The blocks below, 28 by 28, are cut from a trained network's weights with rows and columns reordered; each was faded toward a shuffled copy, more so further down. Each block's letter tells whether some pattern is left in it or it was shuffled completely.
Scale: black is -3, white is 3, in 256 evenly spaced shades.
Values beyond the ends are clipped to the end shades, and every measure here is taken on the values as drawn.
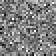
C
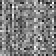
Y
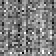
Y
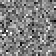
C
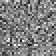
Y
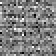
Y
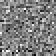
Y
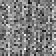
Y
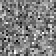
C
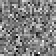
C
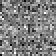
Y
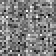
Y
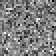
C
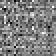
Y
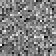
Y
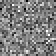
C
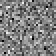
C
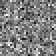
C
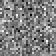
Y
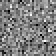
C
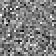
C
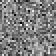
C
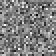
C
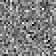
C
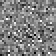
C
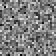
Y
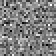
Y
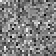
C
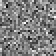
C
